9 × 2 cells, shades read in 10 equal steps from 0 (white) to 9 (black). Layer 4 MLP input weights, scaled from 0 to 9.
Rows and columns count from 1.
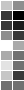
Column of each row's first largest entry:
2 2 2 2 2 2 2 2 1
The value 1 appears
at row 7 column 1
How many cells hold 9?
1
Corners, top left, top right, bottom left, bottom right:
2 4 5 5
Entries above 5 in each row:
0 2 2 1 0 0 0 1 0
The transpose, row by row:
2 7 7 4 0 3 1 2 5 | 4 9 8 7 3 5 5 7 5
